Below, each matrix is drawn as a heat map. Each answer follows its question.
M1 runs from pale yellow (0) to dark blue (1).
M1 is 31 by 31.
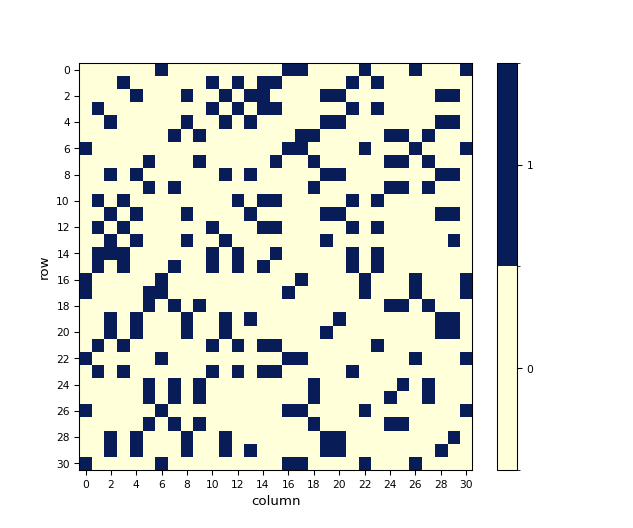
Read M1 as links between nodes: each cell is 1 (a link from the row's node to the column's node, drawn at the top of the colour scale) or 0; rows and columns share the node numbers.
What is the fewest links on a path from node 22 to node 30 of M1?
1
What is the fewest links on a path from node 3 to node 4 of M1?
3
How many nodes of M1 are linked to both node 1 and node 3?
6
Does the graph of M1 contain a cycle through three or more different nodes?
yes
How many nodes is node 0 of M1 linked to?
6
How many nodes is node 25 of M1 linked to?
6
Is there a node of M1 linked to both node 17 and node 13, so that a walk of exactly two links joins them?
no
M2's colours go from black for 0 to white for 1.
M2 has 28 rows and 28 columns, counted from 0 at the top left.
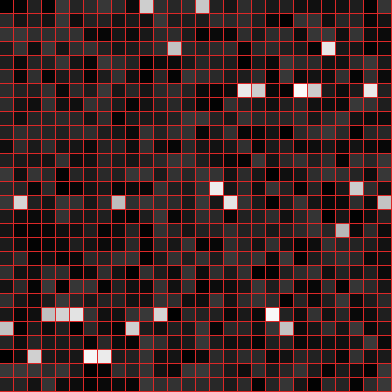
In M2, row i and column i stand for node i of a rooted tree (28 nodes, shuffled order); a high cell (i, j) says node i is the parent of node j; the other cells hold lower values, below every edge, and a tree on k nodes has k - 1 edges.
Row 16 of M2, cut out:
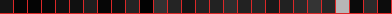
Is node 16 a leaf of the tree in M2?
no
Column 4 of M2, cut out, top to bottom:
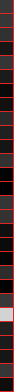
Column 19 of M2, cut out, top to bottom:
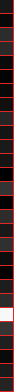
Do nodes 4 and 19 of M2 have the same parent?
yes
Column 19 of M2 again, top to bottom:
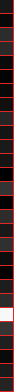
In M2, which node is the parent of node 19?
22
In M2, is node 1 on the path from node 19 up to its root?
no
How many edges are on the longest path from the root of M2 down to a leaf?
9
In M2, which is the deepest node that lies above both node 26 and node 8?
6
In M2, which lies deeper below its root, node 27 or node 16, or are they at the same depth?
the same depth
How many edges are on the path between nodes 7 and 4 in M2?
4
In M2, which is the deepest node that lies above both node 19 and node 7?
25
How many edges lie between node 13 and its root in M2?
0
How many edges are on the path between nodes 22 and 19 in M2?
1
